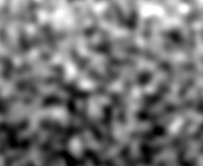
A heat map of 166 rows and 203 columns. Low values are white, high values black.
The top right is the ninth with the lowest average. Values rise toward the bottom. The field is smooth, with broad soft blobs. The histogram is bell-shaped.
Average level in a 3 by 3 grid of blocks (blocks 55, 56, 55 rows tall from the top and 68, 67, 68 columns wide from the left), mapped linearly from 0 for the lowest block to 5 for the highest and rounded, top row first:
110
333
554
